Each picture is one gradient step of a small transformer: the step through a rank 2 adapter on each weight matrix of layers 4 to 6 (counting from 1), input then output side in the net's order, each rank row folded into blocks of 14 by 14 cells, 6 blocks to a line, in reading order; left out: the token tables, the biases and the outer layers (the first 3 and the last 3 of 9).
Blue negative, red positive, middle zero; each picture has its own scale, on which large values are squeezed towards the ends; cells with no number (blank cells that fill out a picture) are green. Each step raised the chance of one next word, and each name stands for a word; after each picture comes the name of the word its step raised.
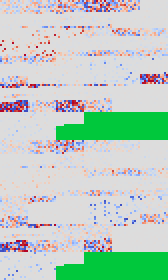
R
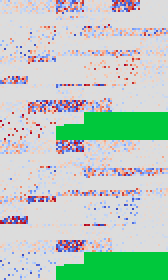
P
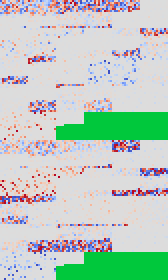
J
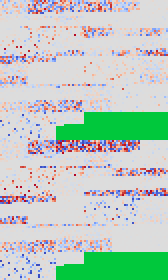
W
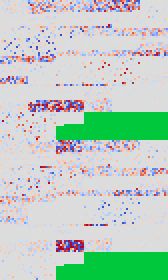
P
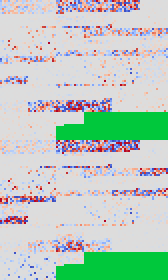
W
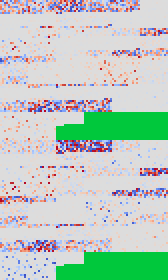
W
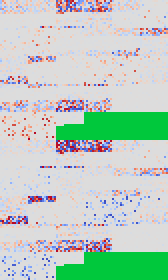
R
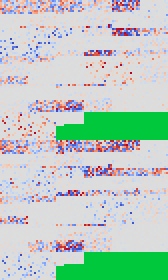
P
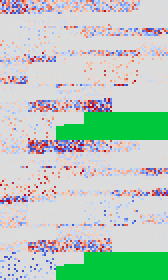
W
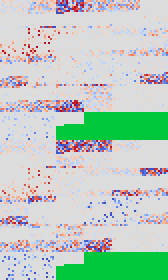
R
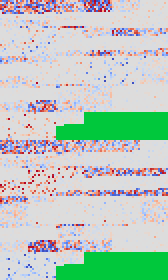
J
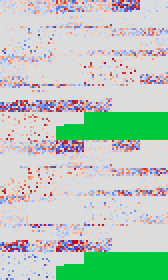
P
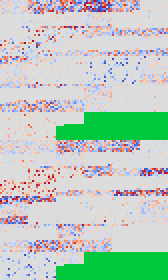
J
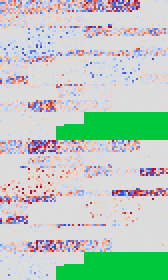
J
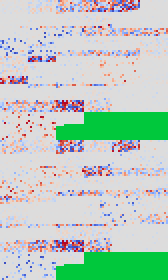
P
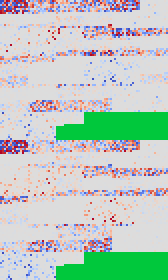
J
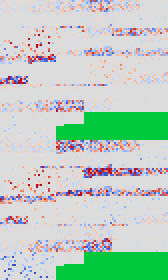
W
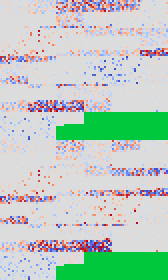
J
